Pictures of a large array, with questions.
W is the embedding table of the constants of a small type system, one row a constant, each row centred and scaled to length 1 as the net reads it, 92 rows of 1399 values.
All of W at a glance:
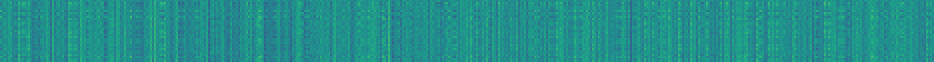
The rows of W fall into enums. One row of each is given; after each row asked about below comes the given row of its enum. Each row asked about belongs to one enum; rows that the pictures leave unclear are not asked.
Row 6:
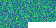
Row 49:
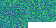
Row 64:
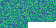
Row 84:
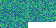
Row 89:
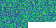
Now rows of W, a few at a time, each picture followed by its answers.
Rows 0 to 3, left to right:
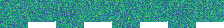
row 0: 64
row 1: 89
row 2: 6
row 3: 49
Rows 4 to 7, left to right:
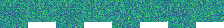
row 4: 49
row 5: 49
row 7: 89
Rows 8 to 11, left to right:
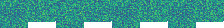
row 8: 49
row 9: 64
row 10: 49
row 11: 49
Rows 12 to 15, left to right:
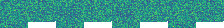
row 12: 64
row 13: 49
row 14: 89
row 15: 64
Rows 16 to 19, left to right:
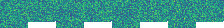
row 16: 64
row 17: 84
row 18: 49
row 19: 6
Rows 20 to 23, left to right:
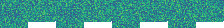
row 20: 89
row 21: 49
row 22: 64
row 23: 6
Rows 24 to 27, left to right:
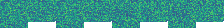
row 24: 64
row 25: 64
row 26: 84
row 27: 89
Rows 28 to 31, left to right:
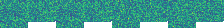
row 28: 84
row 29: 84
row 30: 6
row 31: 64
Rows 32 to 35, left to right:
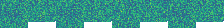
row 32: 89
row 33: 49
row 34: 6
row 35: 89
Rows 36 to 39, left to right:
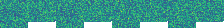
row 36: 84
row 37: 89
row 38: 6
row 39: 64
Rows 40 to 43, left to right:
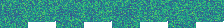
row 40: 89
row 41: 84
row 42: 49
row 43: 64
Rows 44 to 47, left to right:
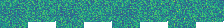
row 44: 49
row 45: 89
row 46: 49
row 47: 6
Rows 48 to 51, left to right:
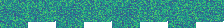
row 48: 84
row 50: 49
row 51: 64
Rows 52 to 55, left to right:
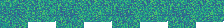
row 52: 49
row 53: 89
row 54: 89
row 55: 89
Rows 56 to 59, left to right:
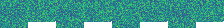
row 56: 49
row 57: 84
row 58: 64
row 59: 89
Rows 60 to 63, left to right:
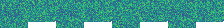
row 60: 89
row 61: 84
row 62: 64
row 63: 84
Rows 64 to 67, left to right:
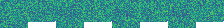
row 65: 49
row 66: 84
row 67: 89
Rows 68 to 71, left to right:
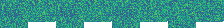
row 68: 89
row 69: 89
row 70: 49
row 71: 64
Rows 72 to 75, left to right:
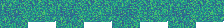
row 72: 89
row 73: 89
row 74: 49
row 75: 89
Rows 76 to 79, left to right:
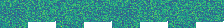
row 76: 49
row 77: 64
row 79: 64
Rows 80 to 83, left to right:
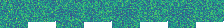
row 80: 6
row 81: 84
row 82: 49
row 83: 49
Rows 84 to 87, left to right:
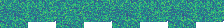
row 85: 64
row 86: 84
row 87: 84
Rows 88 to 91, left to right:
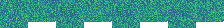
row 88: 6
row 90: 89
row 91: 84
